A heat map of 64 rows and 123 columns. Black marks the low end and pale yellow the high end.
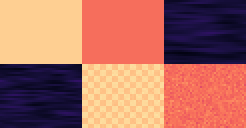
It is made of 2 by 3 panels. Panel 1,1: very high, flat. Panel 1,2: high, flat. Panel 1,3: very low, streaked across, faint in contrast. Panel 2,1: very low, streaked across, faint in contrast. Panel 2,2: very high, checkered, faint in contrast. Panel 2,3: high, fine-grained, faint in contrast.
